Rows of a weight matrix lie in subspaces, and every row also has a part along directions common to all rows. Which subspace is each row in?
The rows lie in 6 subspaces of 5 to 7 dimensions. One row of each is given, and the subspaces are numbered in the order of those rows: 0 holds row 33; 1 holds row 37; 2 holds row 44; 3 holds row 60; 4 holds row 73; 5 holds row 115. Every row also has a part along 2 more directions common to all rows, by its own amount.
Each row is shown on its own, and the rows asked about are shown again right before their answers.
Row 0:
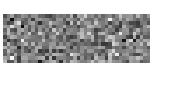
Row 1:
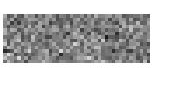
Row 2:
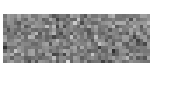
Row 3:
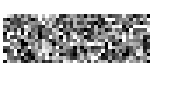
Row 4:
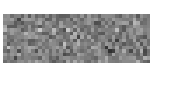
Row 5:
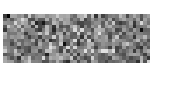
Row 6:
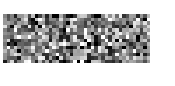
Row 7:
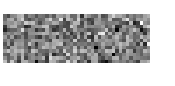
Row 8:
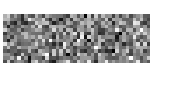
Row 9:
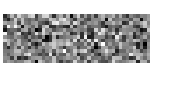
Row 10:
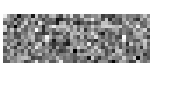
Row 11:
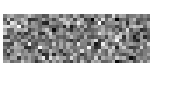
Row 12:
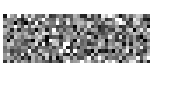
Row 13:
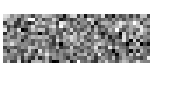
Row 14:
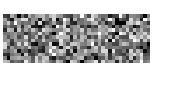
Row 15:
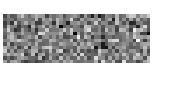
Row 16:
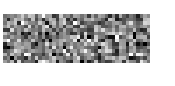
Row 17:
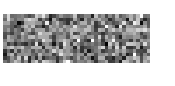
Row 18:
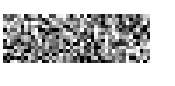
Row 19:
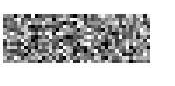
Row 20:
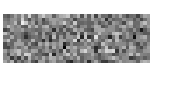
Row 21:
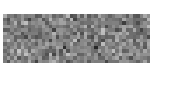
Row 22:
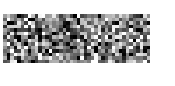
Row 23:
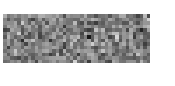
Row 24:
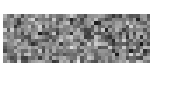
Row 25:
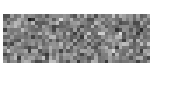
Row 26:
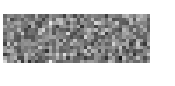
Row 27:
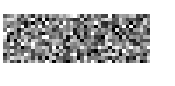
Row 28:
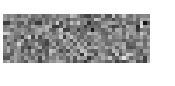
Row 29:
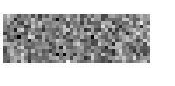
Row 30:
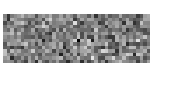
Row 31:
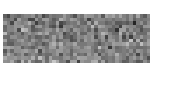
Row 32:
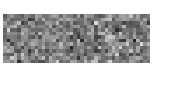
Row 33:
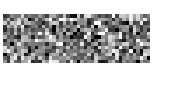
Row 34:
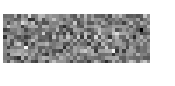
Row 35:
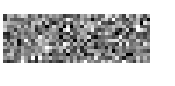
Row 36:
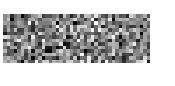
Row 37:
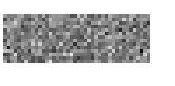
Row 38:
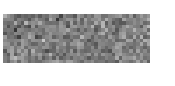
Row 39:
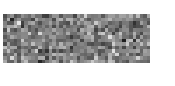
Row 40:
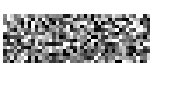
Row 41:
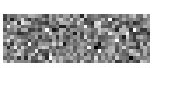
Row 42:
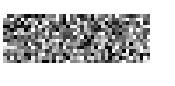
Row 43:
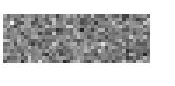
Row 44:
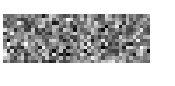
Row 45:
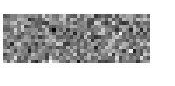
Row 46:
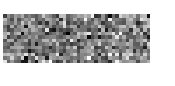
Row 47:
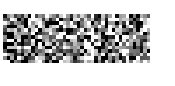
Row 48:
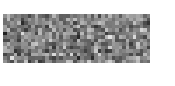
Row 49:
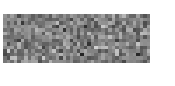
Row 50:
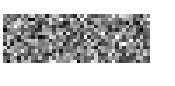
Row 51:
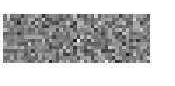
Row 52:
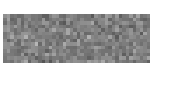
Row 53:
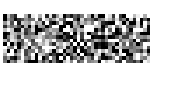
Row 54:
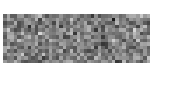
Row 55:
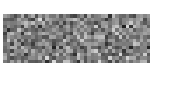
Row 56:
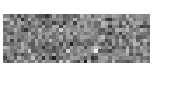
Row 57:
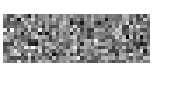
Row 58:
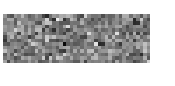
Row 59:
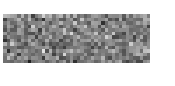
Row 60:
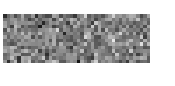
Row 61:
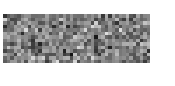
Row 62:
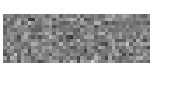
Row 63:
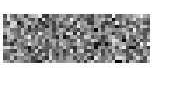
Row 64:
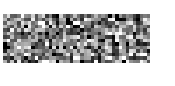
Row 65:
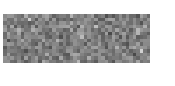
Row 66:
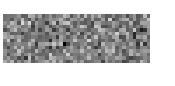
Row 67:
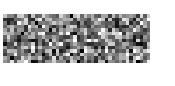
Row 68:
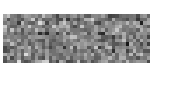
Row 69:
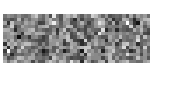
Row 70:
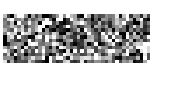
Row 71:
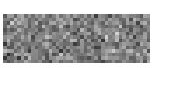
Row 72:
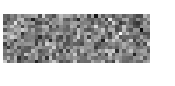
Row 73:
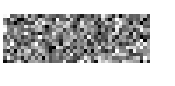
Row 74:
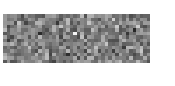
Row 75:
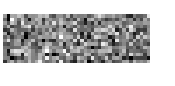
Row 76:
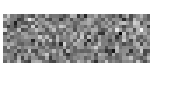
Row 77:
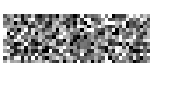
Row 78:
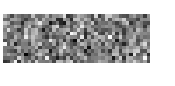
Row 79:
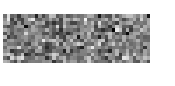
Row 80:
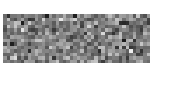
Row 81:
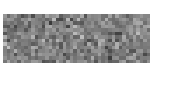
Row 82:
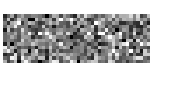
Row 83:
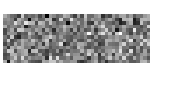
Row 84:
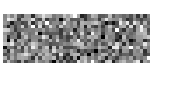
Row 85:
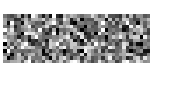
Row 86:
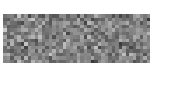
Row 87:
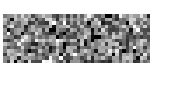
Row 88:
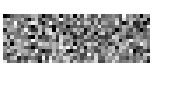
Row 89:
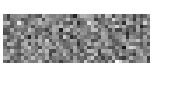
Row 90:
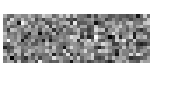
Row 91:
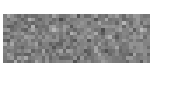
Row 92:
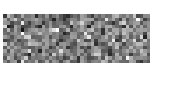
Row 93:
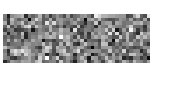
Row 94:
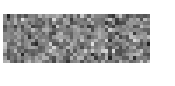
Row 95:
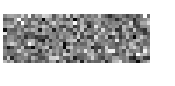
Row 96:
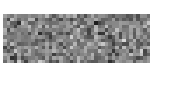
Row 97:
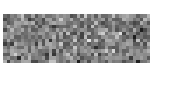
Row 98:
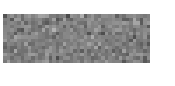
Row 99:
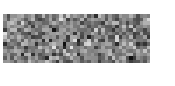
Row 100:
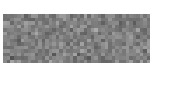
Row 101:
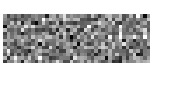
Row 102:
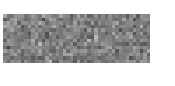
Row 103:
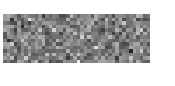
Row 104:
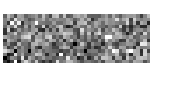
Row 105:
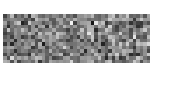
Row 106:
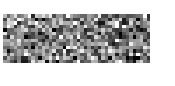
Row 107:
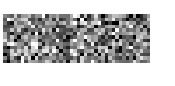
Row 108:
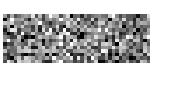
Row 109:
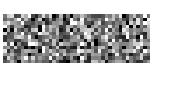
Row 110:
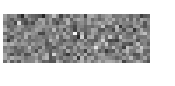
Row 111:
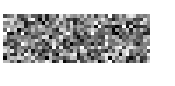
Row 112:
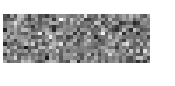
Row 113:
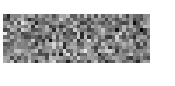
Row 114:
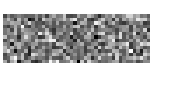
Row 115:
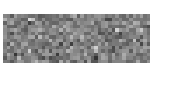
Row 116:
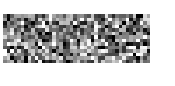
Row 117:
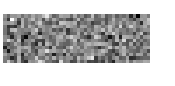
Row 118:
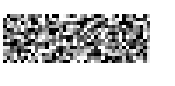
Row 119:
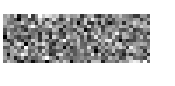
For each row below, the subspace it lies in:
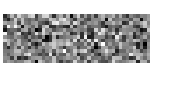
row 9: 4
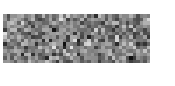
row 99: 5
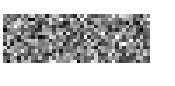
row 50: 5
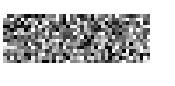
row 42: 4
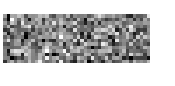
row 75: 0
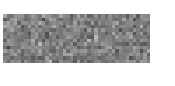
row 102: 1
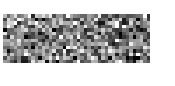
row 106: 3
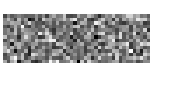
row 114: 0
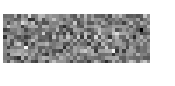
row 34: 5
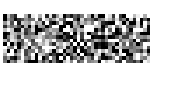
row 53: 2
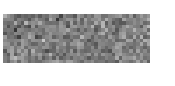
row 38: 4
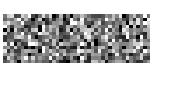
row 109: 3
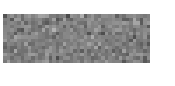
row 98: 4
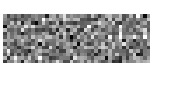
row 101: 3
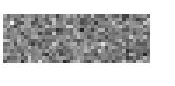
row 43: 3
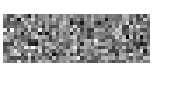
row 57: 3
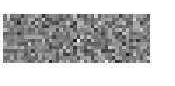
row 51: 2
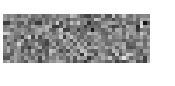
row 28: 2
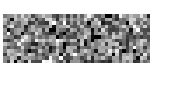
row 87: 0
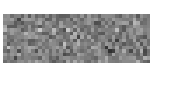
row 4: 3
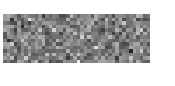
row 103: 0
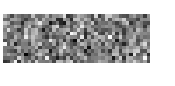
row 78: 1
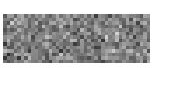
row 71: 1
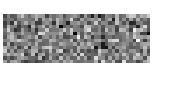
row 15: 2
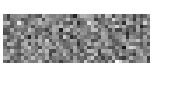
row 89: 2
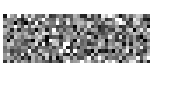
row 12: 4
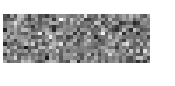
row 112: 5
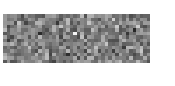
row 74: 2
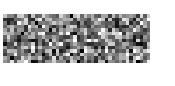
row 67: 3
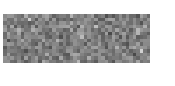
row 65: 0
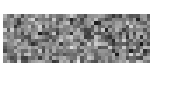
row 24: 3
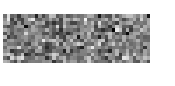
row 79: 0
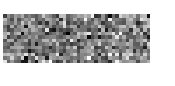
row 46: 0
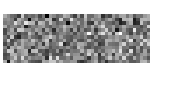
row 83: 4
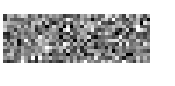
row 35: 2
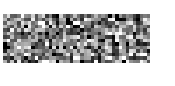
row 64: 4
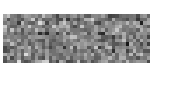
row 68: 4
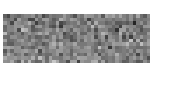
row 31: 1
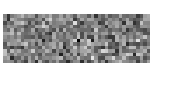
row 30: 2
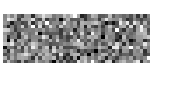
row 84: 5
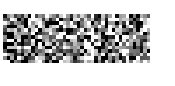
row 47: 0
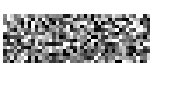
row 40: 2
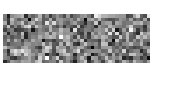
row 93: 0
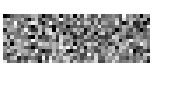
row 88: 3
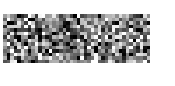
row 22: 5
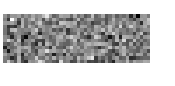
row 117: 0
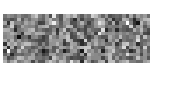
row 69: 3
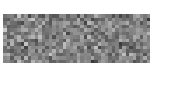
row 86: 5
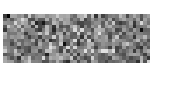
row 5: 4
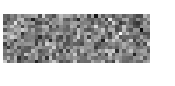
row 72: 0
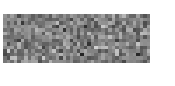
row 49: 2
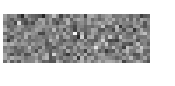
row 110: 2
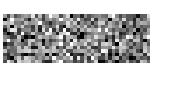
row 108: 0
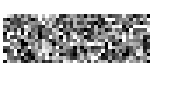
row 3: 5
